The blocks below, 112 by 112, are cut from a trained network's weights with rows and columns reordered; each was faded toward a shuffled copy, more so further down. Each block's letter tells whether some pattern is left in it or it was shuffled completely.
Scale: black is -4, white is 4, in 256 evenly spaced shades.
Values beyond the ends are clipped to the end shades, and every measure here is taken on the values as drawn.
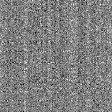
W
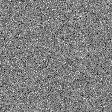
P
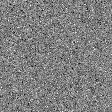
P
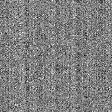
W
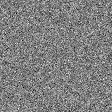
P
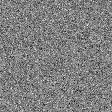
P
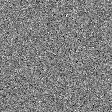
P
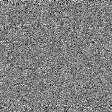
W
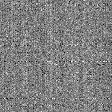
W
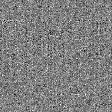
W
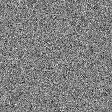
P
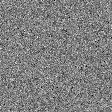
P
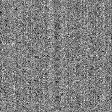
W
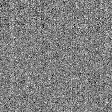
W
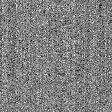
W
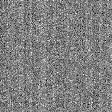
W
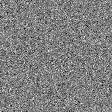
P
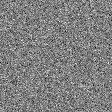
P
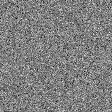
P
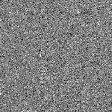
W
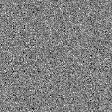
W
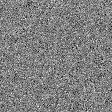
P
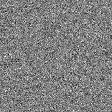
W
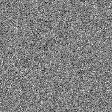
W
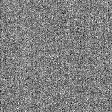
W
